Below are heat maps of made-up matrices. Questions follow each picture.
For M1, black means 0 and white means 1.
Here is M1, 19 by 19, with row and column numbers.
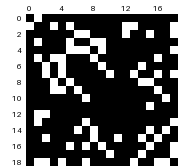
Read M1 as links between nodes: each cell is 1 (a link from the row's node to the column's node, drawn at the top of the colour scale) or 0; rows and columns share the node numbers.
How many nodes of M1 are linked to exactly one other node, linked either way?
2
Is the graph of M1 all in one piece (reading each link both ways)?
yes
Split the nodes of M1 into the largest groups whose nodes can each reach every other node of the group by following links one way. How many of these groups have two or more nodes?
1
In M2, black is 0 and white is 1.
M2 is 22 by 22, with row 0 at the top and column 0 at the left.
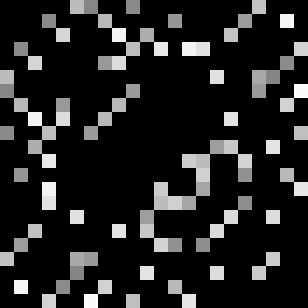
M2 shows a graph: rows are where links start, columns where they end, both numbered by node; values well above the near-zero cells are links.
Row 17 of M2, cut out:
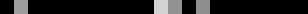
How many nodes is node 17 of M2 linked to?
4
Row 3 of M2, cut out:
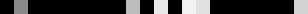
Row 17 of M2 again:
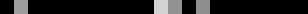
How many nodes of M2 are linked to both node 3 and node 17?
3
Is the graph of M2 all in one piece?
yes
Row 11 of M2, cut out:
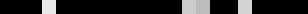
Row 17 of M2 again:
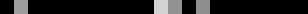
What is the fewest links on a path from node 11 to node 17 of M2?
1
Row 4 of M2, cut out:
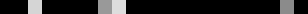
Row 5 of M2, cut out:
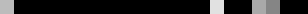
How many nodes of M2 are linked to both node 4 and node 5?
0
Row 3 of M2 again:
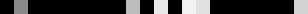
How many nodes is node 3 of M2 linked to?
6
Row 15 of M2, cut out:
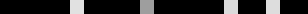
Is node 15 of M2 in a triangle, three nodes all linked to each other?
yes
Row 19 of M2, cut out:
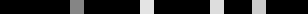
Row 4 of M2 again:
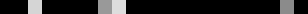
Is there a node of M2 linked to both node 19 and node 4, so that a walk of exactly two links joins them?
no
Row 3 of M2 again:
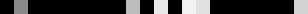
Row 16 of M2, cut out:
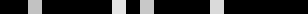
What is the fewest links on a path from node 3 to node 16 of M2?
4
